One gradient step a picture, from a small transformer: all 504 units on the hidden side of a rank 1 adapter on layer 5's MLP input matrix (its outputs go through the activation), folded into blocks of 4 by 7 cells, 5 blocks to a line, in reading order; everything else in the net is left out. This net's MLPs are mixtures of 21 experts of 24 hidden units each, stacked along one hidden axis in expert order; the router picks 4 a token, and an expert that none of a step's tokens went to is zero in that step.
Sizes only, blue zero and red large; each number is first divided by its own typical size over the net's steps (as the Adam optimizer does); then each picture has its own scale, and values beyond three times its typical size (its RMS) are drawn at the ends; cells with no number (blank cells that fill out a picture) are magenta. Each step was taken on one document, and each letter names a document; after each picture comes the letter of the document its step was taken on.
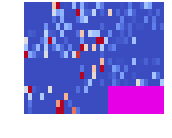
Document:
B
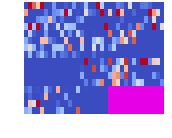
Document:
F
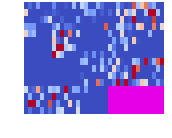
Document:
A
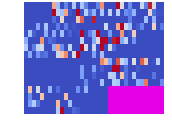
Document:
F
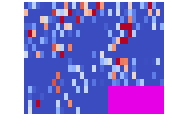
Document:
F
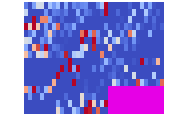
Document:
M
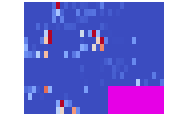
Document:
B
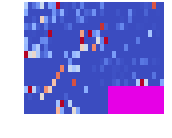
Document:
B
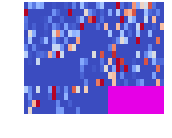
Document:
A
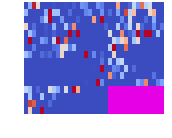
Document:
A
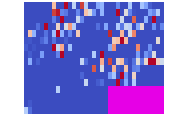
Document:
F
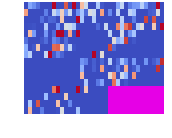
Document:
F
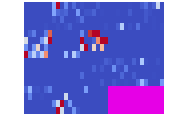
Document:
B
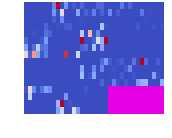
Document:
B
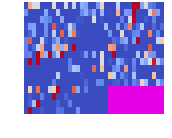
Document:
A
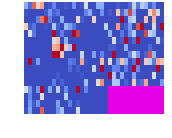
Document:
A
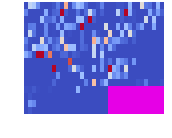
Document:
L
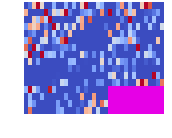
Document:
A
